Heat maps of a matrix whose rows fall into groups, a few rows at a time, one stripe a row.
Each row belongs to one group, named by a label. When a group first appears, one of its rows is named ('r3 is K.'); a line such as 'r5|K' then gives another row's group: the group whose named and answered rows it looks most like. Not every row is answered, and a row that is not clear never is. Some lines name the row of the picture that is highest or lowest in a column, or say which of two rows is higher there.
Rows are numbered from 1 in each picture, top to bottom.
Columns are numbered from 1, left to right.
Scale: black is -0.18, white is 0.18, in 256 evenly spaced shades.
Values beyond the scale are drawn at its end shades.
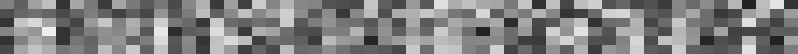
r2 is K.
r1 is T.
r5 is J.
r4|J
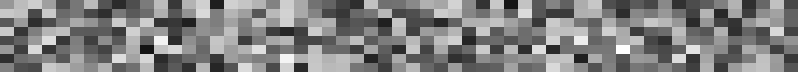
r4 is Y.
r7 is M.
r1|T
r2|T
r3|M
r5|J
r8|M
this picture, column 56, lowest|6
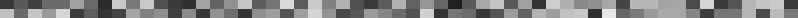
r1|M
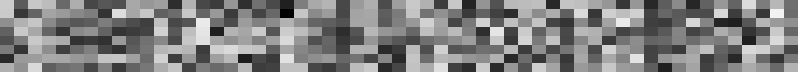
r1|Y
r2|Y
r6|K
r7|J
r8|K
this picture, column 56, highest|2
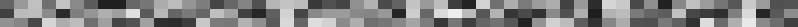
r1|K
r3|M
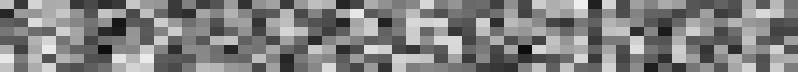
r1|Y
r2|M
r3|K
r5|J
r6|Y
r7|Y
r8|Y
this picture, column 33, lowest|4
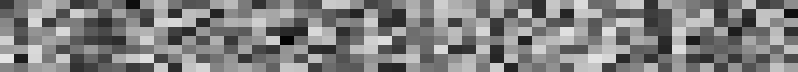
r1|J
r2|T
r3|K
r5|Y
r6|K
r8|T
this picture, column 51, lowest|7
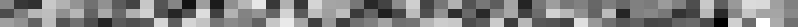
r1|M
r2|M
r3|T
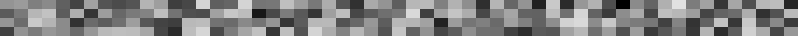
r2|J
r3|Y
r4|M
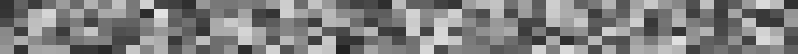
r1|M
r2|J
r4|K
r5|T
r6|Y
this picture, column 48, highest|6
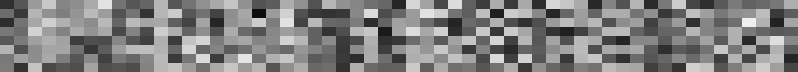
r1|J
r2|K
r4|K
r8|K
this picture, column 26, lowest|7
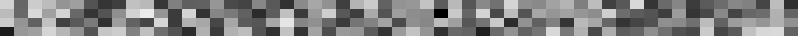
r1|Y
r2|Y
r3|T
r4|M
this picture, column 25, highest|4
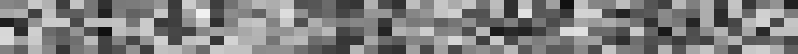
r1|T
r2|T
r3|M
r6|K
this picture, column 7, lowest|4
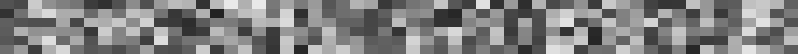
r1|K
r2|M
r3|M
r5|J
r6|M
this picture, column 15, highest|6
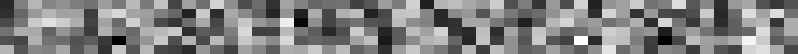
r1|J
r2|M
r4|K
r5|K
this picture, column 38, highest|1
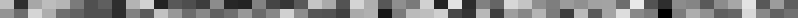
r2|K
